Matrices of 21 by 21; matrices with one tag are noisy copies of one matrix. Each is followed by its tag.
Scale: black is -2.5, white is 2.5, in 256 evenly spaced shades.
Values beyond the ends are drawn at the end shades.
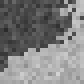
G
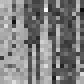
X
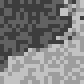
G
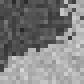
G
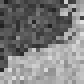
G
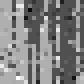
X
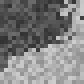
G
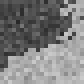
G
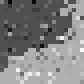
G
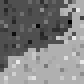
G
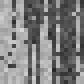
X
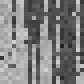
X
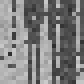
X
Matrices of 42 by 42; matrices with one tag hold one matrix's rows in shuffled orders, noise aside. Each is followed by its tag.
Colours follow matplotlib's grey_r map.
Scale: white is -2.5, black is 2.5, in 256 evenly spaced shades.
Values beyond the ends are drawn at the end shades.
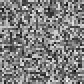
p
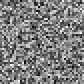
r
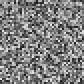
r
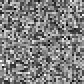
r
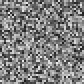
r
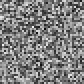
r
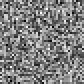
r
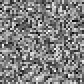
p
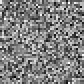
p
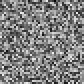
p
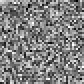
p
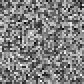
r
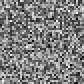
p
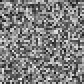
p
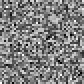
p
